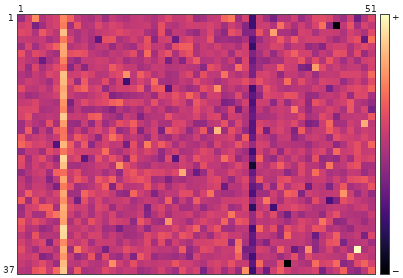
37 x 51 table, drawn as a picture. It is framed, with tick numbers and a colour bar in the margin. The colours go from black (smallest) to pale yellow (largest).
There is no overall slope. Columns 7 and 34 differ from the columns beside them. On average the colour sits 50% of the way up the scale. A few values lie far out on both sides of the bulk.
